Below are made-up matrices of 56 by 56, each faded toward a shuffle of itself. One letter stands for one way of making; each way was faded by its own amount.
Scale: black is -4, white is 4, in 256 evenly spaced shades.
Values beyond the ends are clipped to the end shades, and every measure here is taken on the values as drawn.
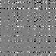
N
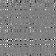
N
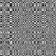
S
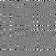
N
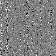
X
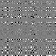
N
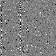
X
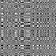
S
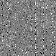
X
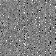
X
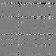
N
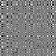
S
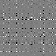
N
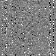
X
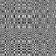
S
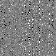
X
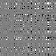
N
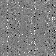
X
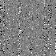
X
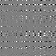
N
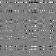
N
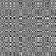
S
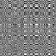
S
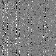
X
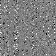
X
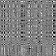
S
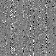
X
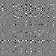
N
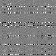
N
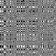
S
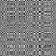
S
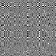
S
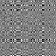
S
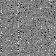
X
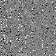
X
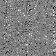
X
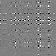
N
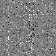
X
